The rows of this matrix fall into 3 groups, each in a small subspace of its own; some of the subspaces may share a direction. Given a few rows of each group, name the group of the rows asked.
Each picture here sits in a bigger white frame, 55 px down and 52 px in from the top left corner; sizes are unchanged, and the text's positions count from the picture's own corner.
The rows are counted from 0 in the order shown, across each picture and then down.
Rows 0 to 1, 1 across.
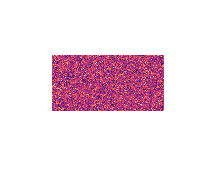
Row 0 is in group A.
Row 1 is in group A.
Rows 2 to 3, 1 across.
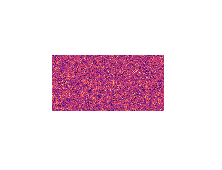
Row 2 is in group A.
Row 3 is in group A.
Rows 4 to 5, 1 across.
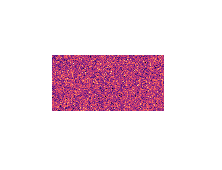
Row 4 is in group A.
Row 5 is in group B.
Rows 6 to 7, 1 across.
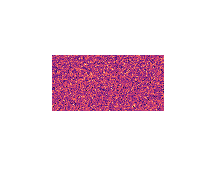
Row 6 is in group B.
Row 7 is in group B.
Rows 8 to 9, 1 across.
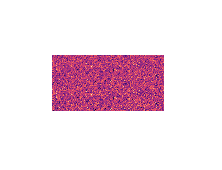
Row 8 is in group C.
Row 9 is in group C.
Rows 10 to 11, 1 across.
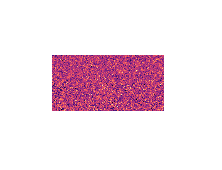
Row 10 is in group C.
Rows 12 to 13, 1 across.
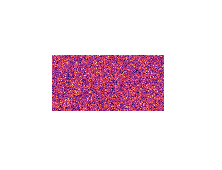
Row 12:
A
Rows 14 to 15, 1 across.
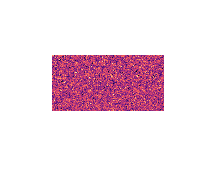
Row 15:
A
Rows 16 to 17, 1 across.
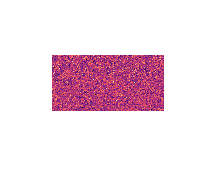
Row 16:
A
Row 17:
B
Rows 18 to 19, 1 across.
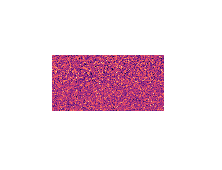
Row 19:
A
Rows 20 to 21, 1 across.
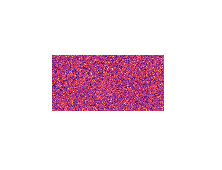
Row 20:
B
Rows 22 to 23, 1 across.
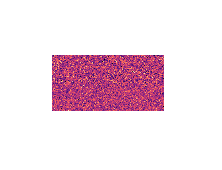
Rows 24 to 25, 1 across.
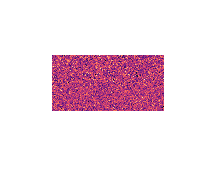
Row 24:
A
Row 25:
A
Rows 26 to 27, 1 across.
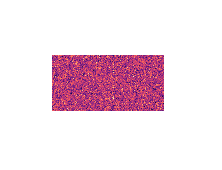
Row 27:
C
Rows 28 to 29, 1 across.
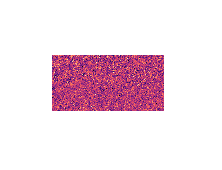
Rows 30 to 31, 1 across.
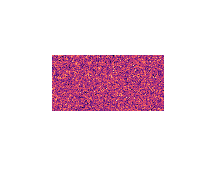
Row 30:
A
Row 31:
B
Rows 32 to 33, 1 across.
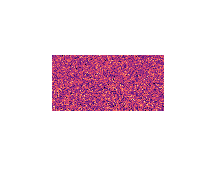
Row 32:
A
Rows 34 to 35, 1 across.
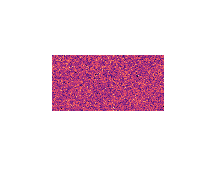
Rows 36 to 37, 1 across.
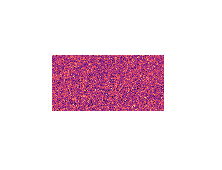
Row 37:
B
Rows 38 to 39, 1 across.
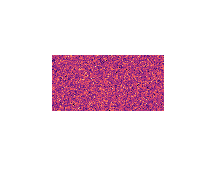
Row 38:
B
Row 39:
B
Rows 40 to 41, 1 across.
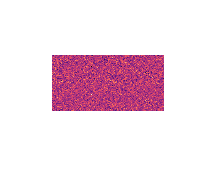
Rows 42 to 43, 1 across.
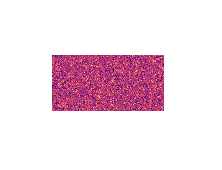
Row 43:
A
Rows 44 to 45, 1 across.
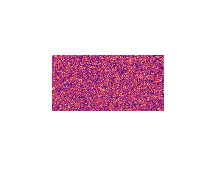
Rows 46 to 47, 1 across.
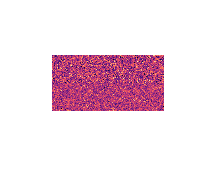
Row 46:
C
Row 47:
A
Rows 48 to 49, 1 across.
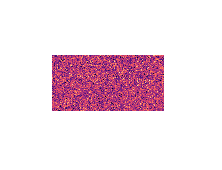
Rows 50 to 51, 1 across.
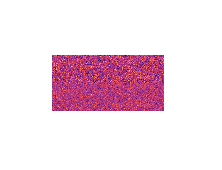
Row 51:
C
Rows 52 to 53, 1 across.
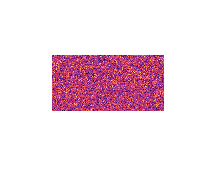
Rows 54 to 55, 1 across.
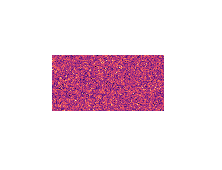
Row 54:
B
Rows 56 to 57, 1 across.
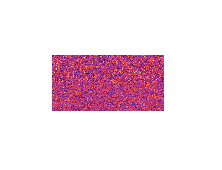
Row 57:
B
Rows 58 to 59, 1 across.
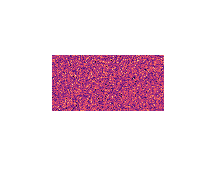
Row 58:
B
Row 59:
B
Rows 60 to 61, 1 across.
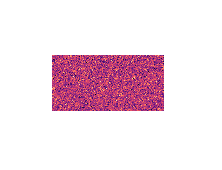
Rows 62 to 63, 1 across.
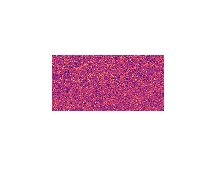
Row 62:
B
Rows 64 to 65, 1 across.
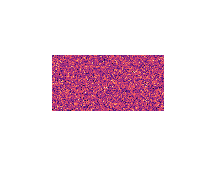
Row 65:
A
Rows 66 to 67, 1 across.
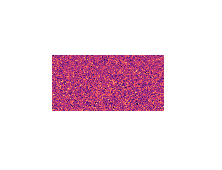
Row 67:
A
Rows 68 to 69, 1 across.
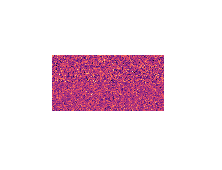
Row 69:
C
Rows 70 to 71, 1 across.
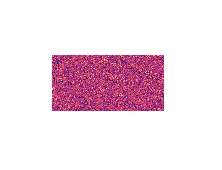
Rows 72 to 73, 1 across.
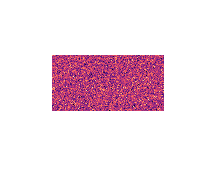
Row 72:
B
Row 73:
B
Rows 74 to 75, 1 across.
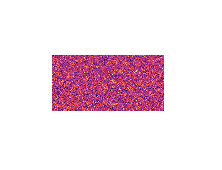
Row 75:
A
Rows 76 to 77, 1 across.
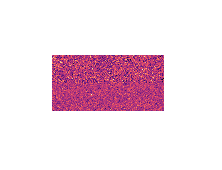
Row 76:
A
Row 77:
C
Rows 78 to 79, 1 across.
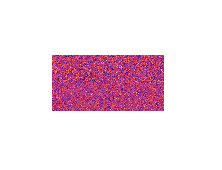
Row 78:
B
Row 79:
C
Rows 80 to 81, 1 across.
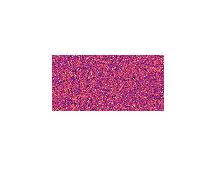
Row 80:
B
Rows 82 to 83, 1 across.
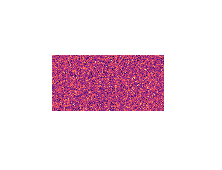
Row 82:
B
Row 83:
B
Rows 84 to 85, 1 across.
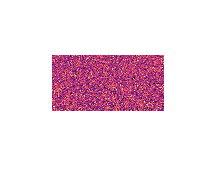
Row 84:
B
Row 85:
C
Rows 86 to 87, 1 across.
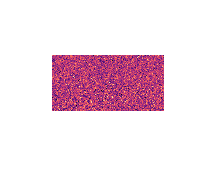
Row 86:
B
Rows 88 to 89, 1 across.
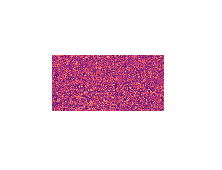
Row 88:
A
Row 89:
B
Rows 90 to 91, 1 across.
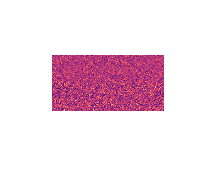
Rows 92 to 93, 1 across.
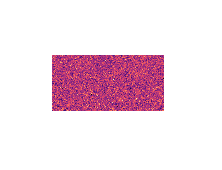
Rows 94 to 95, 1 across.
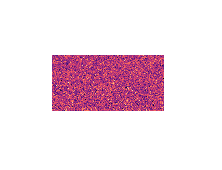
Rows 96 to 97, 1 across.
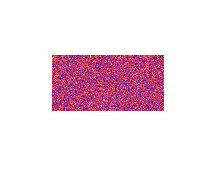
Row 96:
A
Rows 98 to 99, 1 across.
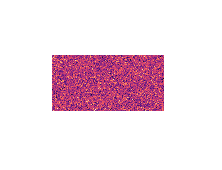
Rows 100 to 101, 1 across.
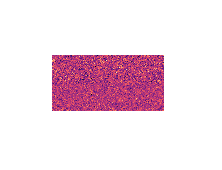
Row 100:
B
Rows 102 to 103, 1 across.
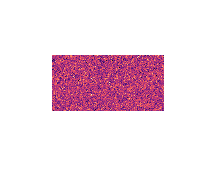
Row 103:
C
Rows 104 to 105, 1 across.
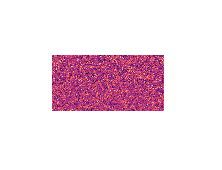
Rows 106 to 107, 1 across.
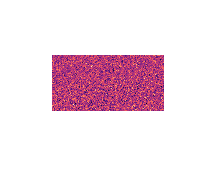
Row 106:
C
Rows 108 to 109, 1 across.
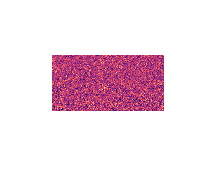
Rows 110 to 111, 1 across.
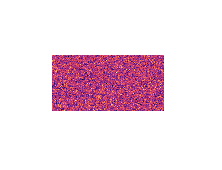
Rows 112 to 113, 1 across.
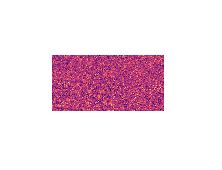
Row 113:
A
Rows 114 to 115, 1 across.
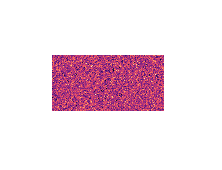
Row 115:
B
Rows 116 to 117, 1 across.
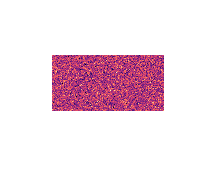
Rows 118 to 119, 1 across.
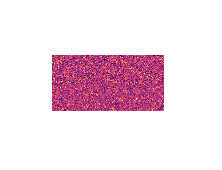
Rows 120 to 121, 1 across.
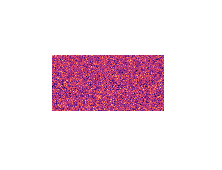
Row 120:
C
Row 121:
A
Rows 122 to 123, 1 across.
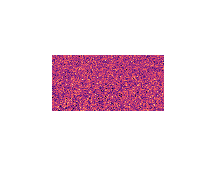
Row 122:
B
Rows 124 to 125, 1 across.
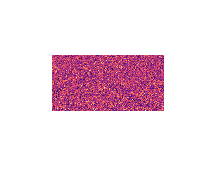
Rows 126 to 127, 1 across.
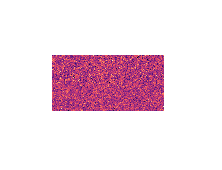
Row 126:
B
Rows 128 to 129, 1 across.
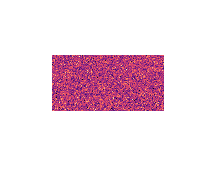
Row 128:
B
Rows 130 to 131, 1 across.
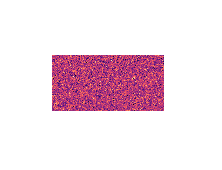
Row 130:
B
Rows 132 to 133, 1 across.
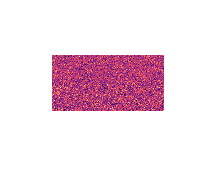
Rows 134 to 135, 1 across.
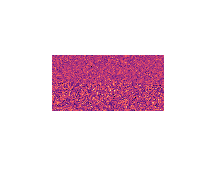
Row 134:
C
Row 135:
A
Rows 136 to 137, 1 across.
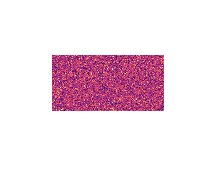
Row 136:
B
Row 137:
A
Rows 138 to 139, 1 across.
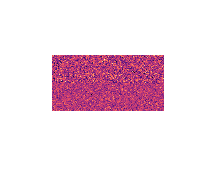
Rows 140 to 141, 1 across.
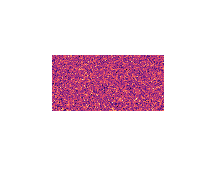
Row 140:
B
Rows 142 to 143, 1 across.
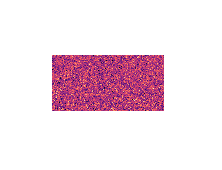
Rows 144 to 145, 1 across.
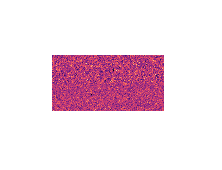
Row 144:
C
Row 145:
C
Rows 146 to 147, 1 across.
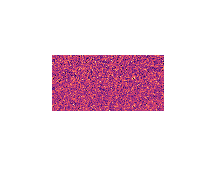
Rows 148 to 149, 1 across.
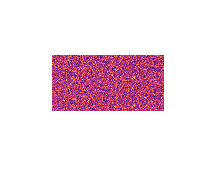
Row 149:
B
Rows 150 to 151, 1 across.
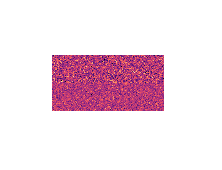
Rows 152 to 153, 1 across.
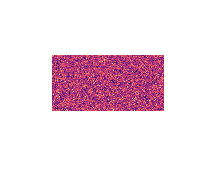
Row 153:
A
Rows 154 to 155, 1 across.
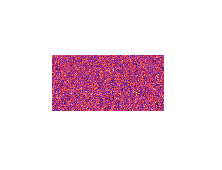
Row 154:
C
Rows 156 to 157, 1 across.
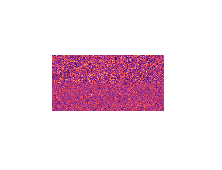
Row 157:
C
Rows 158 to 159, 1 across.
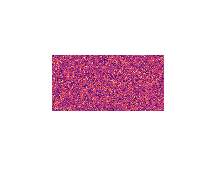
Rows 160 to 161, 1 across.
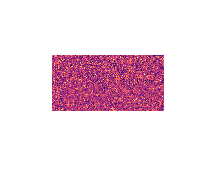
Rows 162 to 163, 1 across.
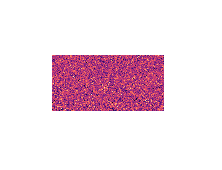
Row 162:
B
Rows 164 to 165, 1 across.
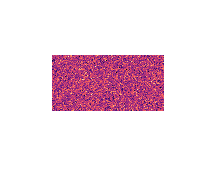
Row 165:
C
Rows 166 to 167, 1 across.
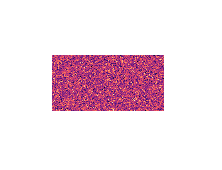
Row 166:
C
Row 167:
A
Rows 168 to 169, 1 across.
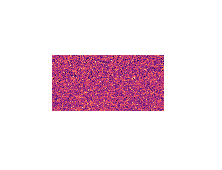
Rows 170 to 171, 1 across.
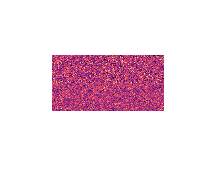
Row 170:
C
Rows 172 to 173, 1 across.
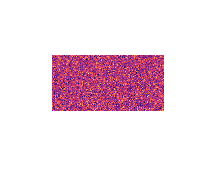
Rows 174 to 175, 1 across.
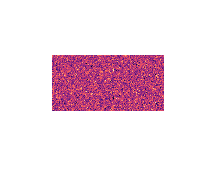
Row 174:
C
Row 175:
C
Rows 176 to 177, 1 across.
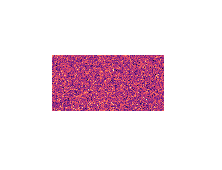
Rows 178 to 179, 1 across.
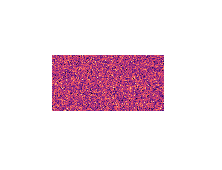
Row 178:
B
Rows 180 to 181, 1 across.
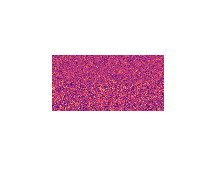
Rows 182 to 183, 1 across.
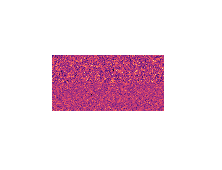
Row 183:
C
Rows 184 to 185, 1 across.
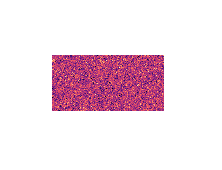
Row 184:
B
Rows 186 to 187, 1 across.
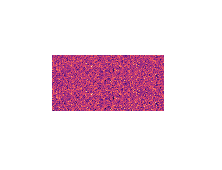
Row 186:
C
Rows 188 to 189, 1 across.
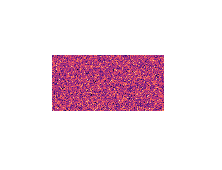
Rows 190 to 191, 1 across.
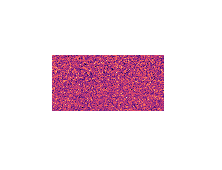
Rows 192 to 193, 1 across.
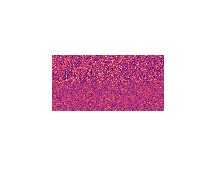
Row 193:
C
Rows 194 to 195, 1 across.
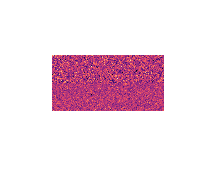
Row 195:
C
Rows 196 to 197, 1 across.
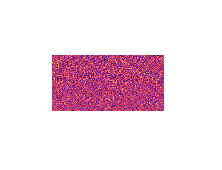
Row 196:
C
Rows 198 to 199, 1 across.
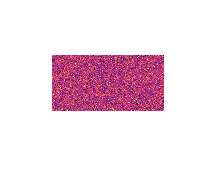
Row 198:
B
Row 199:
A
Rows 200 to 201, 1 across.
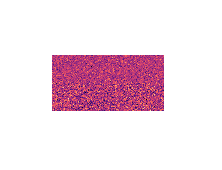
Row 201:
B
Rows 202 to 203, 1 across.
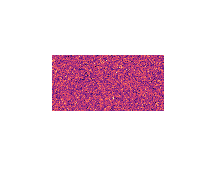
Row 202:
B
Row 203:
C
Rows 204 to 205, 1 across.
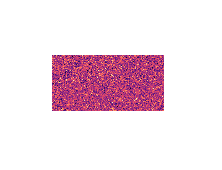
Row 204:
B
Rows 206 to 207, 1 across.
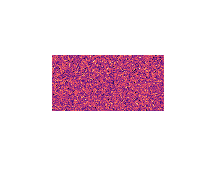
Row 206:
A
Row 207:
A
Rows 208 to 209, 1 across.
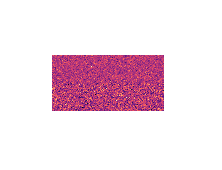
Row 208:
C
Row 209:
B
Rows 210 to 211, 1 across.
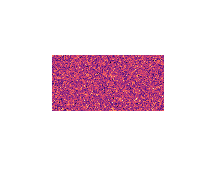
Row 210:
A
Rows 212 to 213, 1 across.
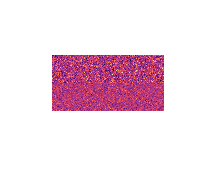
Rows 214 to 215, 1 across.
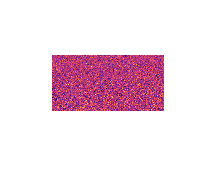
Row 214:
C
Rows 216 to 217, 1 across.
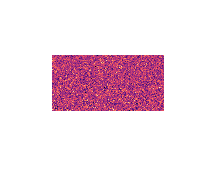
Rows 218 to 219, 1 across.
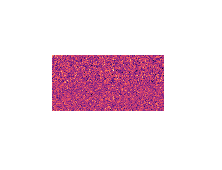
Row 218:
C
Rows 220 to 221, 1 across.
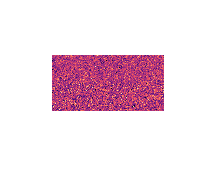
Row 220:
B
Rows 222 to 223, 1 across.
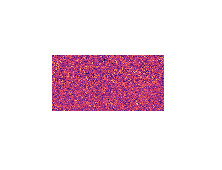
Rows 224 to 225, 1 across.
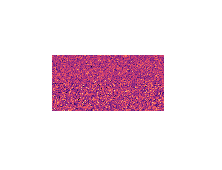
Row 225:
A
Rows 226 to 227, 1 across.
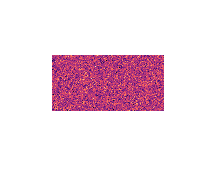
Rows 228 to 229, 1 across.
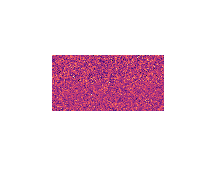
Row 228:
B
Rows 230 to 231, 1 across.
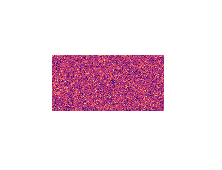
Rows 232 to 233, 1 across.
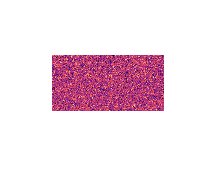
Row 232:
A
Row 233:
B
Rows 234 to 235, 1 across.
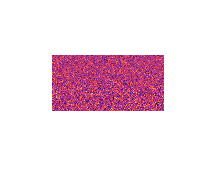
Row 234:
C
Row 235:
C
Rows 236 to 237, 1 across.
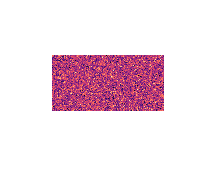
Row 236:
A
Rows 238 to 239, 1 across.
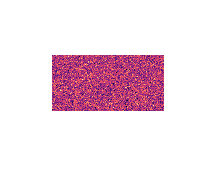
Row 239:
A
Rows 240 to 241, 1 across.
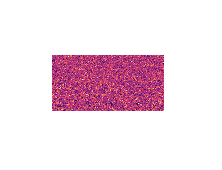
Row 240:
B
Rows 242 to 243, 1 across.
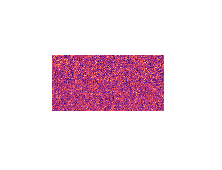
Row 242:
A
